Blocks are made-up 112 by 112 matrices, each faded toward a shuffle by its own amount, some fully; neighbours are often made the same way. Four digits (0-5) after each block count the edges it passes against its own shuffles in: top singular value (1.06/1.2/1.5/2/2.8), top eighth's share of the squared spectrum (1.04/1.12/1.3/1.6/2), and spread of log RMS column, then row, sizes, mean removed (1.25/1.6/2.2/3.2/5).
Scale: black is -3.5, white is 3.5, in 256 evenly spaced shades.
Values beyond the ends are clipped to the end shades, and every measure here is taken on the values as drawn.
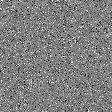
0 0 0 0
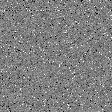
1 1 0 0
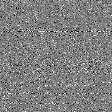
2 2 0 3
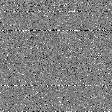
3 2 0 3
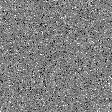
2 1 0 0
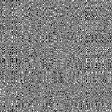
5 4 3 3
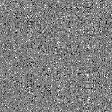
4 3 2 1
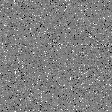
2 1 0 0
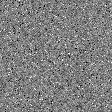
0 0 0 0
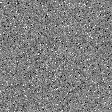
0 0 0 0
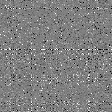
4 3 2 2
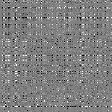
5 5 3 4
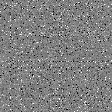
4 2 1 1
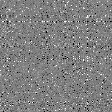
4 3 2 2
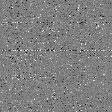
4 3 1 2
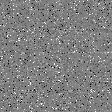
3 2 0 1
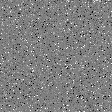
2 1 0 0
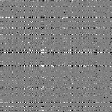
5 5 3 4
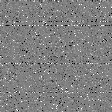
4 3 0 2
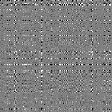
5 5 3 4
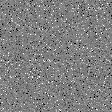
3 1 0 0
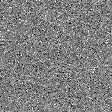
0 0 1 0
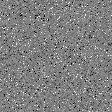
2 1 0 0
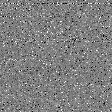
2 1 0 2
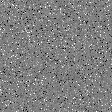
0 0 0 0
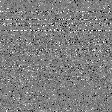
2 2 0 3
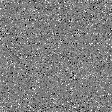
1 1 0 2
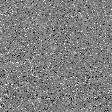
1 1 0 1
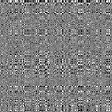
5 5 4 4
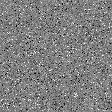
2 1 0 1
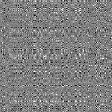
5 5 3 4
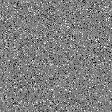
4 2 1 1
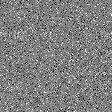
2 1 0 0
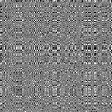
5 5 4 4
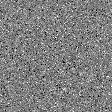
2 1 0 0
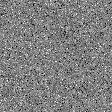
0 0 0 0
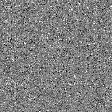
3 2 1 1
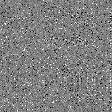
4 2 1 1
